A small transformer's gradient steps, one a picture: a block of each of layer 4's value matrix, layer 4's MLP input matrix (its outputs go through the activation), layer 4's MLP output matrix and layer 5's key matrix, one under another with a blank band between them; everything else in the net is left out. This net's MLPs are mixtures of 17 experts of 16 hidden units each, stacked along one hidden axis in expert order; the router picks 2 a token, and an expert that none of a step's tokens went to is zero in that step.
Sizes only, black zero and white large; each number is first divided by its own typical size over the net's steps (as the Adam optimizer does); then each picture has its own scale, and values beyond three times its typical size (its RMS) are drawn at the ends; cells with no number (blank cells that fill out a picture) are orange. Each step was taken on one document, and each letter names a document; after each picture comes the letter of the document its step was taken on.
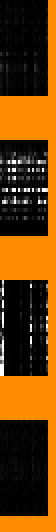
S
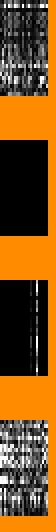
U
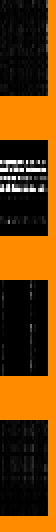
S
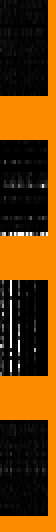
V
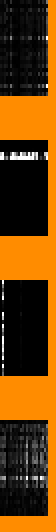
S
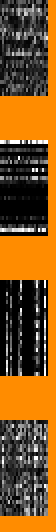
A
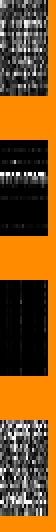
A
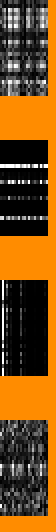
U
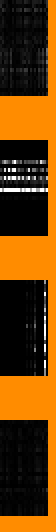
S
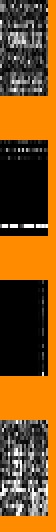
A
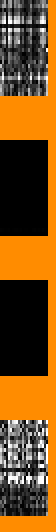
U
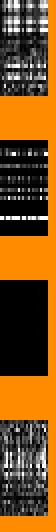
U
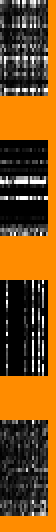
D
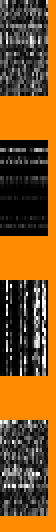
A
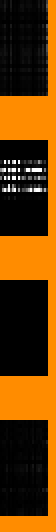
S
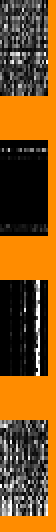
A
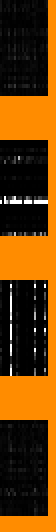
V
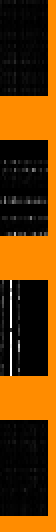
V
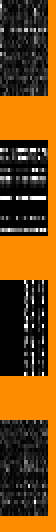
D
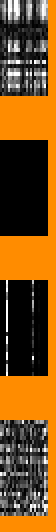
U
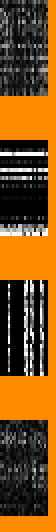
D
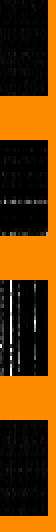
V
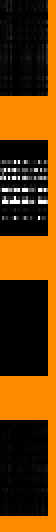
S
